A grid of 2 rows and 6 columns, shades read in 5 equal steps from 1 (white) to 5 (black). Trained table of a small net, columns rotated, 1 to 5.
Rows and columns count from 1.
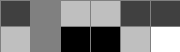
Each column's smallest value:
2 3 2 2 2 1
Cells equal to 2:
4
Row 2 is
2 3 5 5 2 1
